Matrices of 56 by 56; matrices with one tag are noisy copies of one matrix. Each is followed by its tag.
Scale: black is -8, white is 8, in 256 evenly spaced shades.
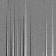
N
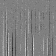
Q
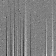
N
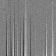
N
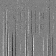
Q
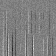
Q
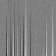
N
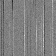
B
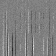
Q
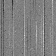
B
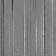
B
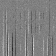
Q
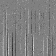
Q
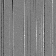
B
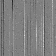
B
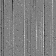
B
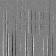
Q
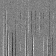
Q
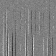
Q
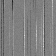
B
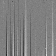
N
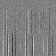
Q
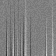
N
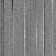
B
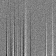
N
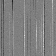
B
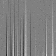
N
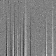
N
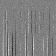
Q
